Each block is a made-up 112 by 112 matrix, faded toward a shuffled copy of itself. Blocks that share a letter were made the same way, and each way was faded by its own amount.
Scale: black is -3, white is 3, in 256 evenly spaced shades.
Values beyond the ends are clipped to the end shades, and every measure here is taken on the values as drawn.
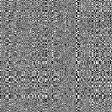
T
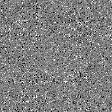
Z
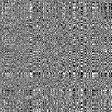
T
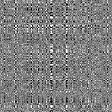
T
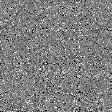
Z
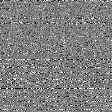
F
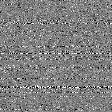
F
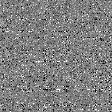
Z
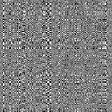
T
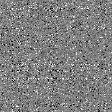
Z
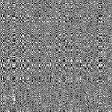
T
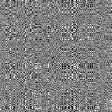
T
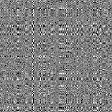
T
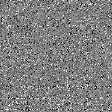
Z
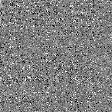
Z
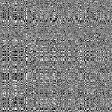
T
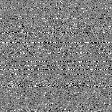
F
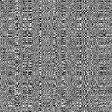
T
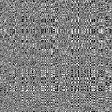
T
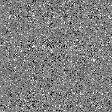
Z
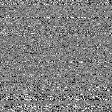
F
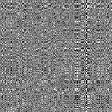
T
